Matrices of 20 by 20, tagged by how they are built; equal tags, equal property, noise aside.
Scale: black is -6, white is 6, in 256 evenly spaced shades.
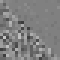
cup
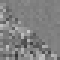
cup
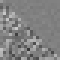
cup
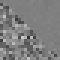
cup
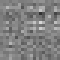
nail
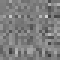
nail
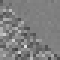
cup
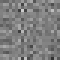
nail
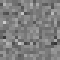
nail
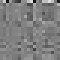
nail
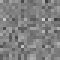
nail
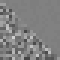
cup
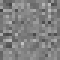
nail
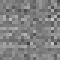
nail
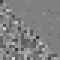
cup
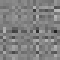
nail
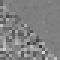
cup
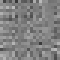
nail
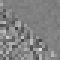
cup
